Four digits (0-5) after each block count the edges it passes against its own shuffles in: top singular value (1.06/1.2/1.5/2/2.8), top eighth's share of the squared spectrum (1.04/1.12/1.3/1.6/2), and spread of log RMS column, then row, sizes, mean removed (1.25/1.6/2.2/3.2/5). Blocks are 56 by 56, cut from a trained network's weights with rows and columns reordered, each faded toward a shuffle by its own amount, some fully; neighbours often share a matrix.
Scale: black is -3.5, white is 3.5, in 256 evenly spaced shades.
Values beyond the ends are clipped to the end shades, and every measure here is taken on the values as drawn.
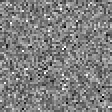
1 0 0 0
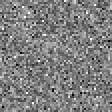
1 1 0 0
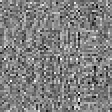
3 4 2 1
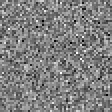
0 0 0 0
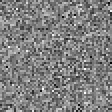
1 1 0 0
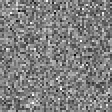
2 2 0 0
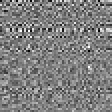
4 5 2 3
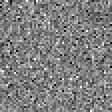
0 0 0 0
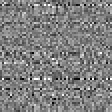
4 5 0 3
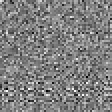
4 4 0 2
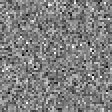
2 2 0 0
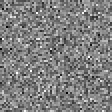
2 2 0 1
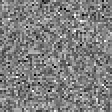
0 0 0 0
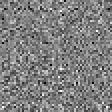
4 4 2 2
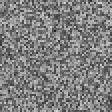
0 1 0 0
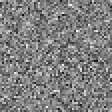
2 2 0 0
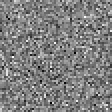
0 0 0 0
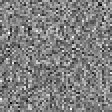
3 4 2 1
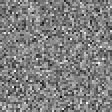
2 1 0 0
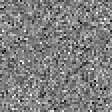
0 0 0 0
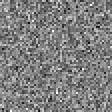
2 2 0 0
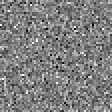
0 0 0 0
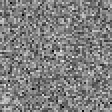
2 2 0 0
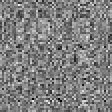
4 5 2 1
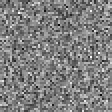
2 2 0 0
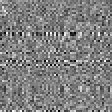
4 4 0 3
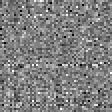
3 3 0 2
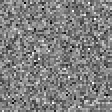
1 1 0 0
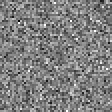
1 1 0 0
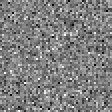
2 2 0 0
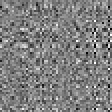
4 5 3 3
